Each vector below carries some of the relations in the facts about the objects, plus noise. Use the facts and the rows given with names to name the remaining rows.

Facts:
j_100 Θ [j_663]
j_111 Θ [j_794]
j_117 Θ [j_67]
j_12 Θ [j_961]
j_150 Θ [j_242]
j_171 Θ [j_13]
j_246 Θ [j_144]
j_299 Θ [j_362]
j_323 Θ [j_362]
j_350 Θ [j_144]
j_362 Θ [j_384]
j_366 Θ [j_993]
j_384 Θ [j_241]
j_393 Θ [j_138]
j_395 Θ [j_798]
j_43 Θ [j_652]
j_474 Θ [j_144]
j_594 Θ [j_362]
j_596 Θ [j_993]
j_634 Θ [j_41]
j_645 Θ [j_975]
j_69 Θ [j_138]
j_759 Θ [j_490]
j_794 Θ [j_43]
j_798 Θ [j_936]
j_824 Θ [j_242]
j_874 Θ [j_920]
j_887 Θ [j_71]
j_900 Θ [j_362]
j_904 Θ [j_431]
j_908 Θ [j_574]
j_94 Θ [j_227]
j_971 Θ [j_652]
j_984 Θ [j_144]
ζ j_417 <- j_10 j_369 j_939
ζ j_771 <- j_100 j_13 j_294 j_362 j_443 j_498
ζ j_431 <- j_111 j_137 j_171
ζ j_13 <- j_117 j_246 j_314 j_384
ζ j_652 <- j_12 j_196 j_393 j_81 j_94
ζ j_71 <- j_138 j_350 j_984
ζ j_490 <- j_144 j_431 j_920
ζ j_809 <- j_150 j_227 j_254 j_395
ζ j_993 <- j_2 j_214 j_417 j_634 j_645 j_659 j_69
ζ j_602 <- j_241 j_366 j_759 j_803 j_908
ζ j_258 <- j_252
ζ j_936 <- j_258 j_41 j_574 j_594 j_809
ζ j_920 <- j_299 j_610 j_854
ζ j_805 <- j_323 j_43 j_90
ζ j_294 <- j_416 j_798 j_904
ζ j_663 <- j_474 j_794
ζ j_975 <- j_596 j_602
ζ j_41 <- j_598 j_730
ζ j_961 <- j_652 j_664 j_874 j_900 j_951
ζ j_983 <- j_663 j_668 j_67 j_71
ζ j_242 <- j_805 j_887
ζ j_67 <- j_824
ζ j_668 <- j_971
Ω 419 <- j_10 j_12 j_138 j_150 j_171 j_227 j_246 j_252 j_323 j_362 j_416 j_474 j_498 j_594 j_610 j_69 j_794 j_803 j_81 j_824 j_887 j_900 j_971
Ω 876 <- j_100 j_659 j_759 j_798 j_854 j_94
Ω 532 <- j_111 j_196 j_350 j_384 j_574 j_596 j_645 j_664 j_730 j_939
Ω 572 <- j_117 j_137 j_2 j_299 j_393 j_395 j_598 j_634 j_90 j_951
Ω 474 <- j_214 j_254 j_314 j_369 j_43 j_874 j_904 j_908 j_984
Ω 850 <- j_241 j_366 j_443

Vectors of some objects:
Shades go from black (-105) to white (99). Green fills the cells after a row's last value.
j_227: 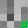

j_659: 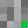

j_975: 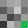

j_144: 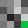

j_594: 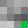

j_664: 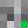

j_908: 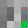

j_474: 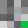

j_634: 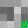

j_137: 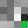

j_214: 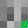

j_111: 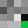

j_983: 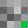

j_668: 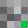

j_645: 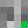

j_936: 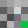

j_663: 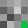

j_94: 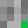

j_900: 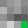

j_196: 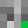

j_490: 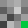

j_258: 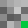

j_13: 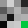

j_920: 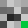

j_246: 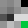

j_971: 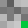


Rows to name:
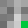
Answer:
j_366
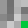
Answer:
j_150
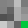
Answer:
j_984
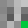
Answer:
j_254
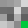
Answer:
j_598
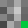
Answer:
j_431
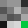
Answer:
j_771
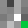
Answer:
j_171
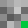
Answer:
j_809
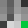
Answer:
j_498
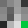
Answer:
j_443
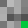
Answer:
j_241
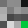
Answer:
j_362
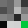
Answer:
j_294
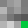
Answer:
j_323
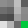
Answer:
j_350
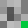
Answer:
j_854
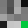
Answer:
j_798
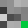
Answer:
j_652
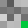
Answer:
j_794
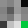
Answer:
j_100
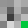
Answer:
j_610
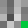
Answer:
j_138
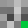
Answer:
j_574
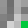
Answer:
j_69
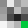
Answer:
j_299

